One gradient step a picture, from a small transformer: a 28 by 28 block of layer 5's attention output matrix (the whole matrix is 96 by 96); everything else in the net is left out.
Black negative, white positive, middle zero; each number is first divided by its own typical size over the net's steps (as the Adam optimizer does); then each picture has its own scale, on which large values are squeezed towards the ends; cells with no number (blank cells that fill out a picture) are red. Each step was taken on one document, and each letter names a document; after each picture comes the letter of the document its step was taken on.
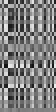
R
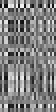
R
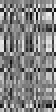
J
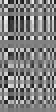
R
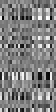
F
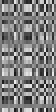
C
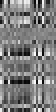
J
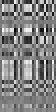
C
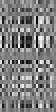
F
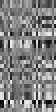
J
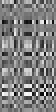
C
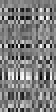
F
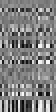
F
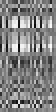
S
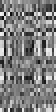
J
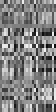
C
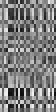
R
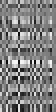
S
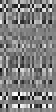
S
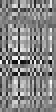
S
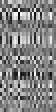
S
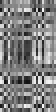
J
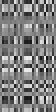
C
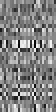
S
